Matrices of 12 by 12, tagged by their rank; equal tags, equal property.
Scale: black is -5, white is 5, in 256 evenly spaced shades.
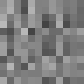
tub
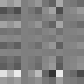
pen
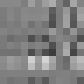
tub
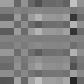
pen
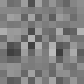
tub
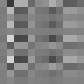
pen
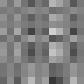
pen
